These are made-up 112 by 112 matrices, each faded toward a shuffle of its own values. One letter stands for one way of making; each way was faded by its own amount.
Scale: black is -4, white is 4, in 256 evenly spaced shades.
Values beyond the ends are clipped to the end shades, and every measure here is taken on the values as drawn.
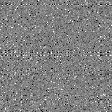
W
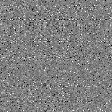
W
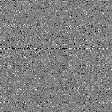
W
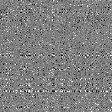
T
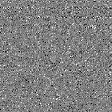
W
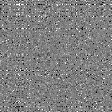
T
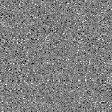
W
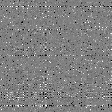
T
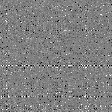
T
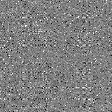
W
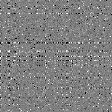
T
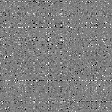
T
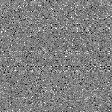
W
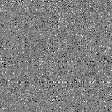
W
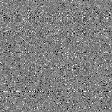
W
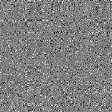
W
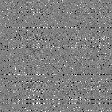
T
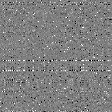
T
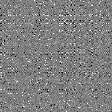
T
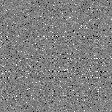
W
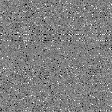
W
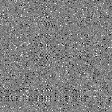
W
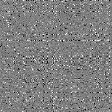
T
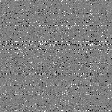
T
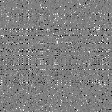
T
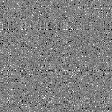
W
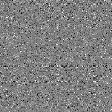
W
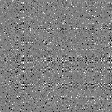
T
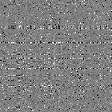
T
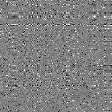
T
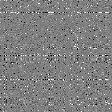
T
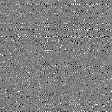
T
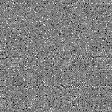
W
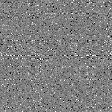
W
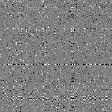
T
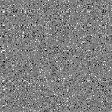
W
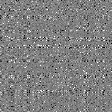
T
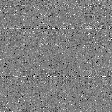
W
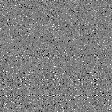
W
